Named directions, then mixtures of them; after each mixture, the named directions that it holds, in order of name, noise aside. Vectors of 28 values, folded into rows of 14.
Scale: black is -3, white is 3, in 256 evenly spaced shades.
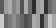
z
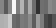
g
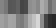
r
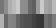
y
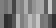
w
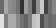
r, z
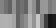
g, r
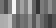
g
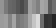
r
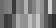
w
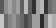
z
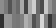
z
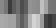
r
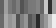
g, w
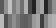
z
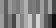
g, w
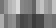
y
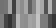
w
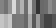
g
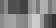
r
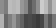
y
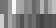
g, y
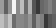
g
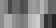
r
